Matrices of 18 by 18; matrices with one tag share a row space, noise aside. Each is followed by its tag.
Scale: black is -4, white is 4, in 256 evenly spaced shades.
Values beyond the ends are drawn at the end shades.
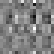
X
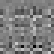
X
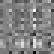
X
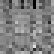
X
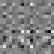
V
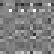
X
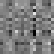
X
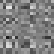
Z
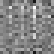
X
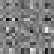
Z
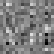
Z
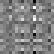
X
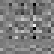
X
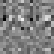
V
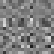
V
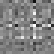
X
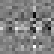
X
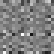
V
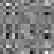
Z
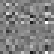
Z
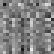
V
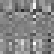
X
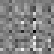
X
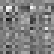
Z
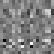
V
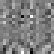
V
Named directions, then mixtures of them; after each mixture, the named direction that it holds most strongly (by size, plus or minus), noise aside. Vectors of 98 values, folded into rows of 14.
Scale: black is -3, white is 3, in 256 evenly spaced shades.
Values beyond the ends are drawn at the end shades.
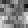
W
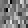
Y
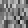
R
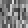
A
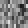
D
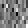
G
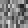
D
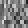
R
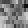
W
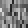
A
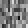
A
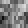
W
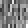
A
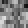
W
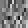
A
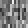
A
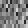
G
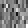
G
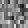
D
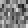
D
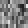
D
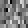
Y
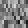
R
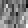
G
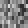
D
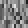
R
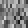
R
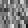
R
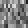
R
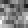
W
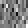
G
